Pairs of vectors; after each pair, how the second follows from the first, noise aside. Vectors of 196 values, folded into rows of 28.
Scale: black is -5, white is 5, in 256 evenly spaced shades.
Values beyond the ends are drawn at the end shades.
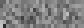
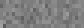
shrunk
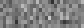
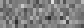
sign-scrambled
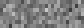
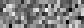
scaled up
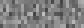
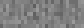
shrunk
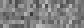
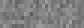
shrunk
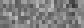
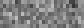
copied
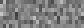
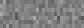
shrunk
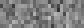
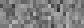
copied
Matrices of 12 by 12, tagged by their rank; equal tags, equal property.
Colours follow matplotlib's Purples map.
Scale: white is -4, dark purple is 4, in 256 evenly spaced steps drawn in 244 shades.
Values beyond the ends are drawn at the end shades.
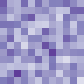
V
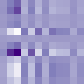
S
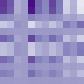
S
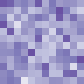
V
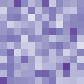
V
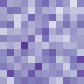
V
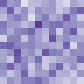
V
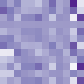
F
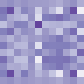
F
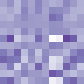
F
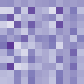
F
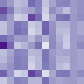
F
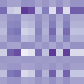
S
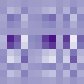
S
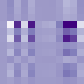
S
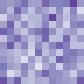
V
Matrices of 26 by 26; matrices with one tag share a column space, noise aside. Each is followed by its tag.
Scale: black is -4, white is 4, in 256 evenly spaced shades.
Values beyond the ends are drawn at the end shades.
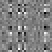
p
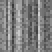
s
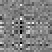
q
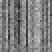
s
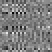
p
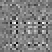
q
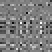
q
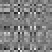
p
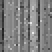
s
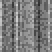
s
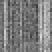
s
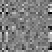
p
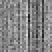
s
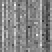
s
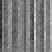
s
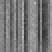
s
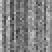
s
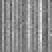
s
